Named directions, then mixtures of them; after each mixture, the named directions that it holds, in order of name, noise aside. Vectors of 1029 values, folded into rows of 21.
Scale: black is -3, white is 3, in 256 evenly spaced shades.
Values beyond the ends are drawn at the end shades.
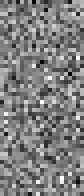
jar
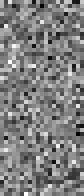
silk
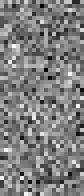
jar, silk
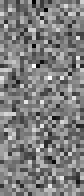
jar, silk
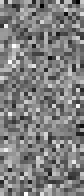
silk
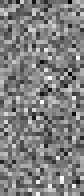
jar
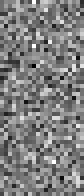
jar, silk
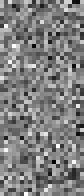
silk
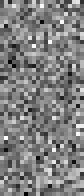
silk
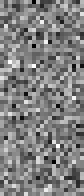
jar, silk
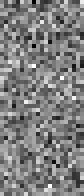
jar, silk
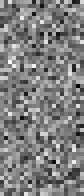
silk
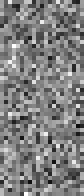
silk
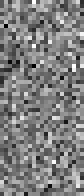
jar, silk
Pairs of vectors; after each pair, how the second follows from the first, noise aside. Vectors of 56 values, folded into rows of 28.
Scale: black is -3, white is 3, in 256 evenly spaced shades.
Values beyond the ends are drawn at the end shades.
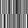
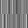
shrunk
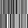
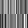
wrapped around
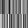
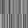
shrunk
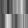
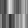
wrapped around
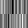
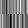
wrapped around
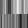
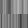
shrunk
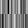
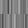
shrunk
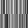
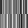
wrapped around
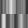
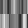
wrapped around
